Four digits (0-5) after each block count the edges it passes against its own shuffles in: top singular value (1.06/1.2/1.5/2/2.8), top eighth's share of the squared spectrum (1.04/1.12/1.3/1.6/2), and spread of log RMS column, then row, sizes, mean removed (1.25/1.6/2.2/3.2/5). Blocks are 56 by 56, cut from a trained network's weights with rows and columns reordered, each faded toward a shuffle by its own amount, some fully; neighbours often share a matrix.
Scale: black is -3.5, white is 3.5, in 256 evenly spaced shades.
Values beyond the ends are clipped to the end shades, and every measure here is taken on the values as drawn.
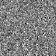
2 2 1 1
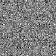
2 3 1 1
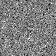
0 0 0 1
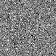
2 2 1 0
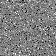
0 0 0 0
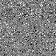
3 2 0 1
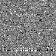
3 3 0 2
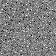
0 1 0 0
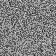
0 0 0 0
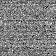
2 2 0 0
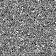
0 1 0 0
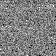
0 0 0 0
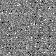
1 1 0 0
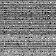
4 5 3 2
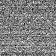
3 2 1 0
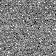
1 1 0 0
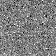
0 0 0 0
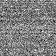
2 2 0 0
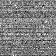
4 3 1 2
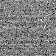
2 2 0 0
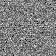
1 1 0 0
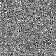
1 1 0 0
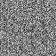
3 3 0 0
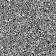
0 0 0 0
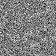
1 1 0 0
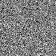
0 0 0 0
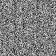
2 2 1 0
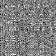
3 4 1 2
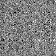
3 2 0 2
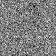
2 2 0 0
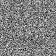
2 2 0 1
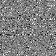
3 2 0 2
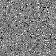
3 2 0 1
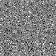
3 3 0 2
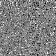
2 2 0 1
